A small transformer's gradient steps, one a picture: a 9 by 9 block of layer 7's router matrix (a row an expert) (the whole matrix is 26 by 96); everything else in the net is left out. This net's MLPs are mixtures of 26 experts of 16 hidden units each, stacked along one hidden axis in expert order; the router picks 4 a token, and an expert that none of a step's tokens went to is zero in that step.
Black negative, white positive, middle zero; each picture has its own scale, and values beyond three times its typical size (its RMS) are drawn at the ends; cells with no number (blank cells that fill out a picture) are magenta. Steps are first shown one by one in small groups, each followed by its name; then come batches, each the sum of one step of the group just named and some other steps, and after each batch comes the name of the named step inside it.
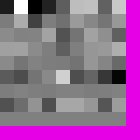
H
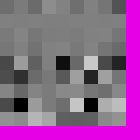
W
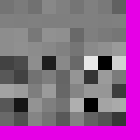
W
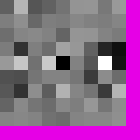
H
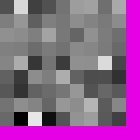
H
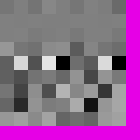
W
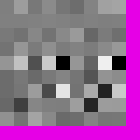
W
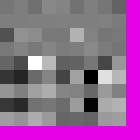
W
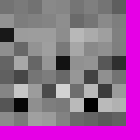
W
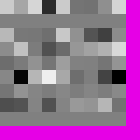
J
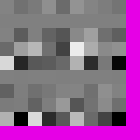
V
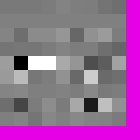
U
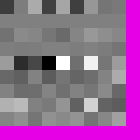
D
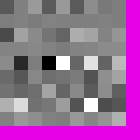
D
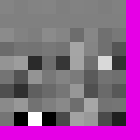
V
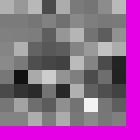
J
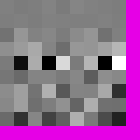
V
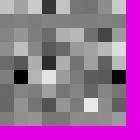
J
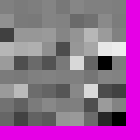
V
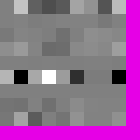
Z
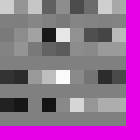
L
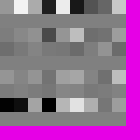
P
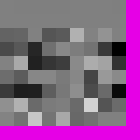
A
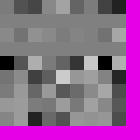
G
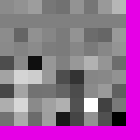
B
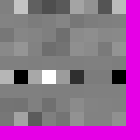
Z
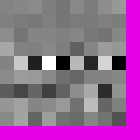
B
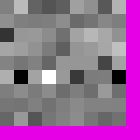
Z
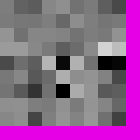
G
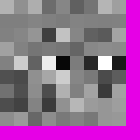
L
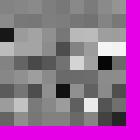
B
